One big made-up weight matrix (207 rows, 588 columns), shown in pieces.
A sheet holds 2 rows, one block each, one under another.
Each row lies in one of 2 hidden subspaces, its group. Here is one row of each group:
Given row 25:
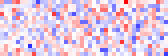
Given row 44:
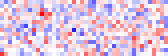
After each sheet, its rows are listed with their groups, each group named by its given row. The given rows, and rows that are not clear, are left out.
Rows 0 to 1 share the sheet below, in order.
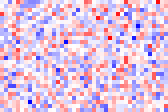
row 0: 25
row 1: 25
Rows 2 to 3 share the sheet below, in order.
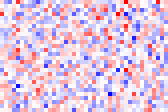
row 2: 25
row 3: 25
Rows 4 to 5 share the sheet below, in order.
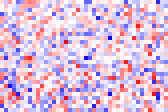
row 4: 25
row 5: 25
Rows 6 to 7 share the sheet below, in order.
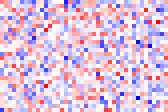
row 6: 44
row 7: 44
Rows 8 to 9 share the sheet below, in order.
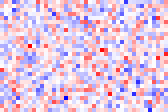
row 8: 25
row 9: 25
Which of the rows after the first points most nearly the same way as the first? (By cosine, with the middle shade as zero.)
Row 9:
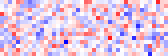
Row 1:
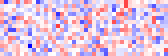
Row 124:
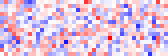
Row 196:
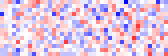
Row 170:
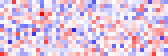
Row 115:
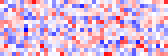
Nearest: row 124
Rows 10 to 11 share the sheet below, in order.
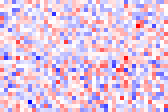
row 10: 25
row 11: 25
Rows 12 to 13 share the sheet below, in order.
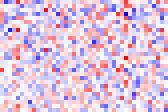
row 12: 25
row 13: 25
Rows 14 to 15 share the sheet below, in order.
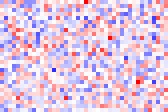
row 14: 25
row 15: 25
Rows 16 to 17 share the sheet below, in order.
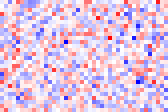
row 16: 25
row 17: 25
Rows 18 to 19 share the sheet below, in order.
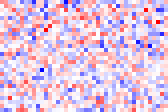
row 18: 44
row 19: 44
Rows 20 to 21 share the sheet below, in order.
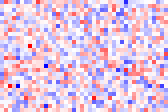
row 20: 25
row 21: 25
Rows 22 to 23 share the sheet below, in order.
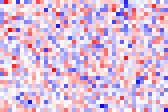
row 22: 25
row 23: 25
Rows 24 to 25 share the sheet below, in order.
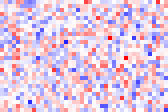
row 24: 25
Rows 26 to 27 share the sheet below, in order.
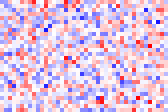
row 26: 44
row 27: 44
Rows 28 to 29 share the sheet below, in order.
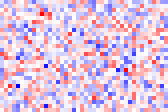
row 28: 44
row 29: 25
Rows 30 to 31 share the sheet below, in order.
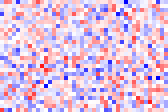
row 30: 25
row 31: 44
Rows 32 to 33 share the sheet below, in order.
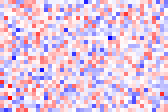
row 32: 25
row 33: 44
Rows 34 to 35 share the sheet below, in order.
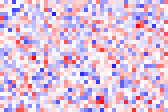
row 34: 25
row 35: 44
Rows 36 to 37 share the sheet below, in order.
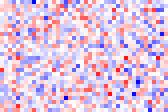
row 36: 44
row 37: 25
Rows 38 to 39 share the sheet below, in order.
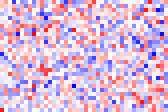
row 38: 44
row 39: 44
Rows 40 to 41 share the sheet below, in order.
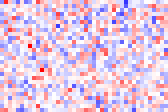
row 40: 25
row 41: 44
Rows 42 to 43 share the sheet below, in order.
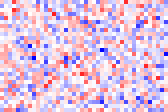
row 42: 25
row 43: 44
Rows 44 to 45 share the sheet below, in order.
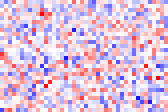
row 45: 44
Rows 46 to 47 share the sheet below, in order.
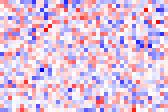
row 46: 44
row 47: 44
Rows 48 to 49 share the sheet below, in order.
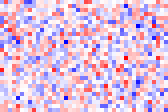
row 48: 25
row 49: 25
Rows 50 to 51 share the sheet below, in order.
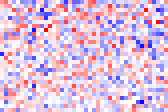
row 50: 44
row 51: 44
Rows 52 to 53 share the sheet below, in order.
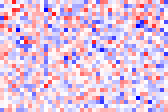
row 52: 25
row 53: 44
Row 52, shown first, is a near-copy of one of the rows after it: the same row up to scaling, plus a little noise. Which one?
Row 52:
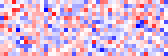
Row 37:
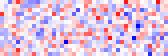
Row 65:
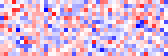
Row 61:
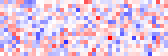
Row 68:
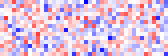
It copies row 65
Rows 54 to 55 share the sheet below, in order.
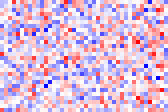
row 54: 44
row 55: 44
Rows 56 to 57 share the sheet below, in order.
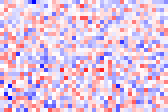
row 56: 44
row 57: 44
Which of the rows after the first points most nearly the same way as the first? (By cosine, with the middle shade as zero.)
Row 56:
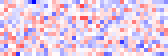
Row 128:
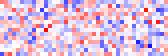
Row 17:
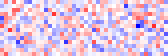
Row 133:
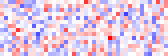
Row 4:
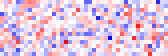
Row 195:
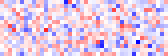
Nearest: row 128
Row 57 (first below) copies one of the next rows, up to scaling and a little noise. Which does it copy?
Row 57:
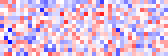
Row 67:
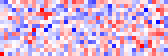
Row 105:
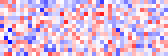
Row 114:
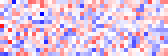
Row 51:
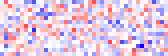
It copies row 105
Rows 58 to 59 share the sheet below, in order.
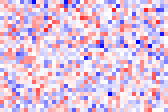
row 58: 44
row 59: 25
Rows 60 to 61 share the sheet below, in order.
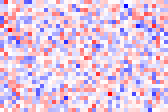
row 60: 25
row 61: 25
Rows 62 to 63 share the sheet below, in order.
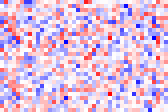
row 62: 25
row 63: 25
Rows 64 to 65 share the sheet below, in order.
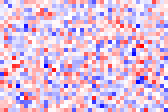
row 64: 44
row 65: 25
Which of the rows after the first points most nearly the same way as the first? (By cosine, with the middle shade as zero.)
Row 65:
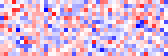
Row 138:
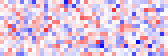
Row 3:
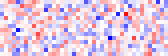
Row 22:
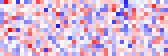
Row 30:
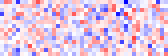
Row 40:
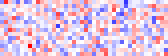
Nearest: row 3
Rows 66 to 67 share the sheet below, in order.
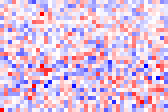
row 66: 44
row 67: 44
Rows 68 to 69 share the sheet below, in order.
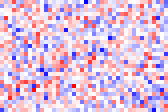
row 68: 25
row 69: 44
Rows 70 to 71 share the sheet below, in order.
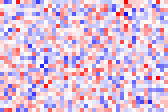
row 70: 25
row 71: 44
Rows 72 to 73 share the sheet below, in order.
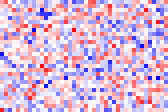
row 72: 44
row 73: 44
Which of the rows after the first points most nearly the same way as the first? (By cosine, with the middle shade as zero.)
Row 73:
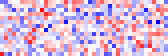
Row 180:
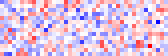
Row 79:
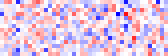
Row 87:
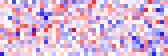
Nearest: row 180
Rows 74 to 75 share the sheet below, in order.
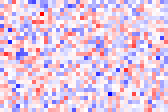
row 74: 44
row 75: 25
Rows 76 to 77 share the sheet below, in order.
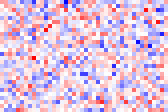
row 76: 44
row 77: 44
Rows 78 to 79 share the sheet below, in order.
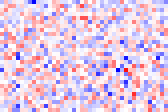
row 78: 44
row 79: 25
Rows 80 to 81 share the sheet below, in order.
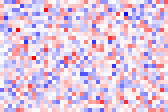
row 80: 25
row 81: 44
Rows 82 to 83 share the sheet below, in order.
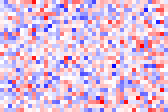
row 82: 44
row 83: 44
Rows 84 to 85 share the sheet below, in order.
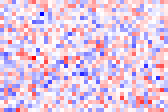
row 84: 44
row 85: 44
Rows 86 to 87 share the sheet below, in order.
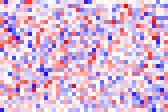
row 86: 25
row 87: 44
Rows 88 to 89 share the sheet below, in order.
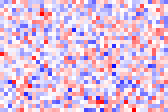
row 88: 44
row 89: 44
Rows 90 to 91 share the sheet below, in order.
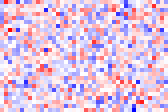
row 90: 25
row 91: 44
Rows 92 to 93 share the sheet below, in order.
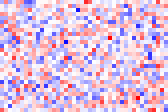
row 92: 25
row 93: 44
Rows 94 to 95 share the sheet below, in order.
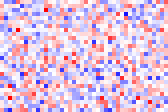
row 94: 25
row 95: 44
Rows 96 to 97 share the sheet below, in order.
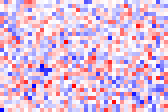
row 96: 25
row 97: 44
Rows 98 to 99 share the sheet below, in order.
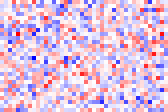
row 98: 44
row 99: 44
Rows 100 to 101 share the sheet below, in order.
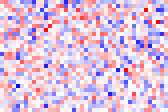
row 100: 44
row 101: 25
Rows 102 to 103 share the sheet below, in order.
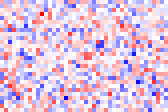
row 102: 44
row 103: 25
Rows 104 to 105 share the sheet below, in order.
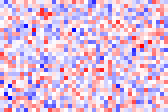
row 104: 44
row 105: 44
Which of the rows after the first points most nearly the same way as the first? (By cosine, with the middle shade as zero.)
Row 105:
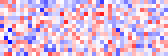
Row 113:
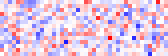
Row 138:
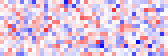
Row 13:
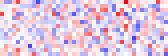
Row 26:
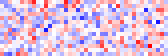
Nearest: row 138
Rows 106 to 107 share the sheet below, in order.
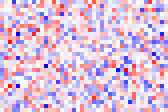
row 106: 44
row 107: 25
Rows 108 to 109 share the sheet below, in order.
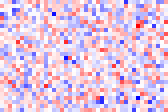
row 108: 25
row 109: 44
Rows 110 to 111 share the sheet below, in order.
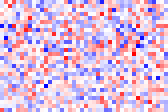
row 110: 44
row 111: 44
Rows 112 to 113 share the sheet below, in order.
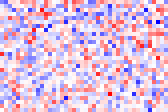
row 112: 44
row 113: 25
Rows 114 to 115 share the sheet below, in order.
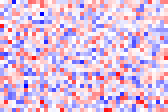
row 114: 44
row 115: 44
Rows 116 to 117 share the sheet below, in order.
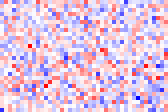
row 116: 25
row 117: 44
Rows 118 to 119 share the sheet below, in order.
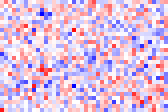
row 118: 44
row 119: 44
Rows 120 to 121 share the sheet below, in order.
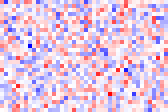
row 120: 25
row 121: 25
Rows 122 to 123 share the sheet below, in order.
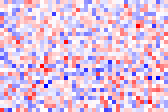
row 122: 25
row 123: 44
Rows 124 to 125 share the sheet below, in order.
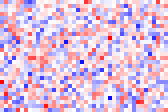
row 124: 25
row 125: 44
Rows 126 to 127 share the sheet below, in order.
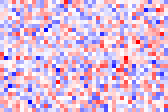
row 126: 44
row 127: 25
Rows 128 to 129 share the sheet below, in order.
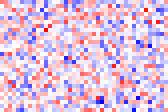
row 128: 44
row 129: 44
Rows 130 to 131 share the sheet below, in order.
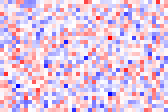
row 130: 25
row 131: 25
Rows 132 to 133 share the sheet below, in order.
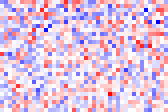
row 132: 44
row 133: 25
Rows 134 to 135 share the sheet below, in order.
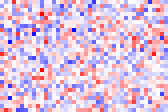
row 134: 44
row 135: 44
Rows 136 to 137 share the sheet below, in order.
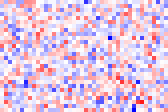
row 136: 25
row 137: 44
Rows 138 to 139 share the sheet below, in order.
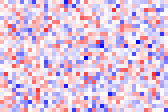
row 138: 44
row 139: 25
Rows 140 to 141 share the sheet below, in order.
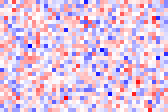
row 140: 25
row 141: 25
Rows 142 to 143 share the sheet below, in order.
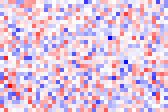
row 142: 25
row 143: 25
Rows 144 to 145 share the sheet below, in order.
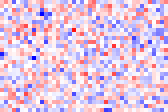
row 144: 44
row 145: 44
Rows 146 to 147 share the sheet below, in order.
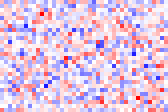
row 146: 44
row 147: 44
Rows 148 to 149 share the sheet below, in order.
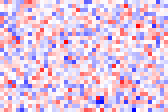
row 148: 25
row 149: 44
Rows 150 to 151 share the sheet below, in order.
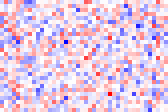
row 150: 25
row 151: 25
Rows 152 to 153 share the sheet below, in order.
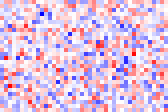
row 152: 44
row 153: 25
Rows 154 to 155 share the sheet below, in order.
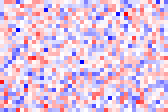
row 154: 25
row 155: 44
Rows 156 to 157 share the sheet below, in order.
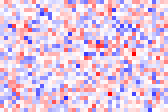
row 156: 44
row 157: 25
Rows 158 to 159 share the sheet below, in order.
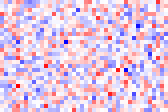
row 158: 25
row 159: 25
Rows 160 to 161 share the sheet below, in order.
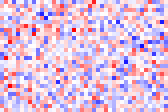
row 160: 44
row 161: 25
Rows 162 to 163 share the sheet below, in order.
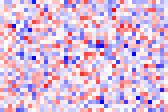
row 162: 44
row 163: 44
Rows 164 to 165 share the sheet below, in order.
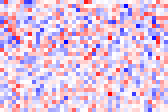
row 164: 25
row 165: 25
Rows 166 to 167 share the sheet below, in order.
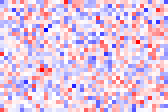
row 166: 44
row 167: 44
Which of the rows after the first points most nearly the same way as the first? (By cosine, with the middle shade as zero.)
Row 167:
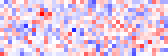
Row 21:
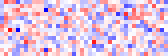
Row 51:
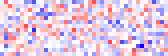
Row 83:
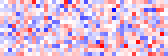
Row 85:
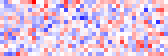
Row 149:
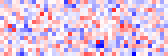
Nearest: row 149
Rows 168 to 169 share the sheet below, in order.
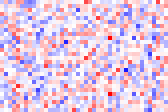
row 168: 25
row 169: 25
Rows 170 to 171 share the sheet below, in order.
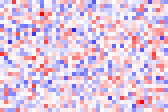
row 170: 44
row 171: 44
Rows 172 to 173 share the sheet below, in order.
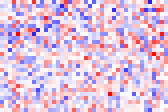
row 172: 44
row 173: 25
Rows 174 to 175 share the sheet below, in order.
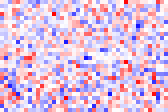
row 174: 25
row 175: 25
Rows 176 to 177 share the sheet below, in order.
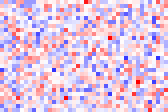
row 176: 25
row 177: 25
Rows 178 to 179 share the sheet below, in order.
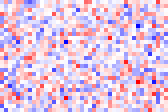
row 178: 25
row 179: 25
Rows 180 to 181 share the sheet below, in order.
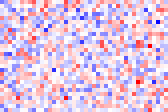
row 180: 44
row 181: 25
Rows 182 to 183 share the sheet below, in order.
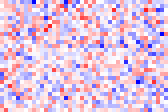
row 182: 44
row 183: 25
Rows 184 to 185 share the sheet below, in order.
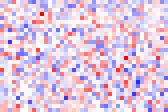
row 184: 44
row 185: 25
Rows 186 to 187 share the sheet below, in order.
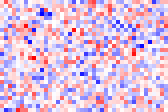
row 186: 44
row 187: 44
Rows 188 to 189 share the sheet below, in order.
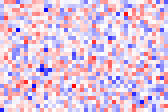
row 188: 25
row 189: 44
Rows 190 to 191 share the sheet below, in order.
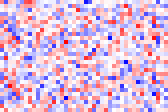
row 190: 25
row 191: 25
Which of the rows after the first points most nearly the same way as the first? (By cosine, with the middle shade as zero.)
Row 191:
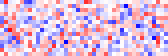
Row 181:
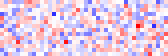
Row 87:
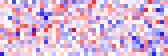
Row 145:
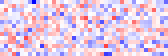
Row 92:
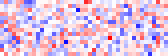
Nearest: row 92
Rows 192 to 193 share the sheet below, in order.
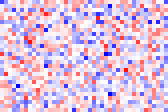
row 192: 44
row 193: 25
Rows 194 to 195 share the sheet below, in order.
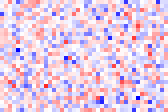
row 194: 25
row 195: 44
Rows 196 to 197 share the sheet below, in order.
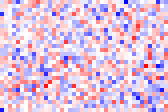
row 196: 25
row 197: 44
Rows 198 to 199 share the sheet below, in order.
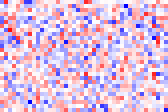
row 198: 25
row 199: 25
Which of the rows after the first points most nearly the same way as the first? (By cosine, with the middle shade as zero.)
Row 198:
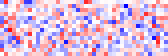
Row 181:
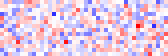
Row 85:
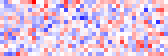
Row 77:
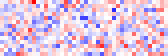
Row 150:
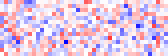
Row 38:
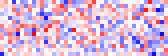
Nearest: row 150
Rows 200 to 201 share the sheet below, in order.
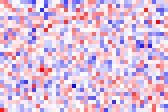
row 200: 44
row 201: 44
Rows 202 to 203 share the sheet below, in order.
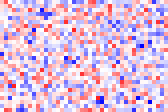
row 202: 44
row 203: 44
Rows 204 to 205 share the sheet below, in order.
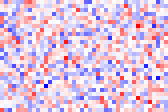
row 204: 25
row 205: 44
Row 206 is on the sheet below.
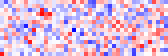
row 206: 44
